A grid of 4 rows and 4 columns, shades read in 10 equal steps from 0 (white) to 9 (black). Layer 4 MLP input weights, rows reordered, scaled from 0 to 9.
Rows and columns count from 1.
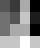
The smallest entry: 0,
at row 4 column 3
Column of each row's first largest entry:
4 4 4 1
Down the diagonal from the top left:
6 6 3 2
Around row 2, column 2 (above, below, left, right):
7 3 5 2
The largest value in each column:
6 7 3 9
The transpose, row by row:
6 5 5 2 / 7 6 3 2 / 3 2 3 0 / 9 8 9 2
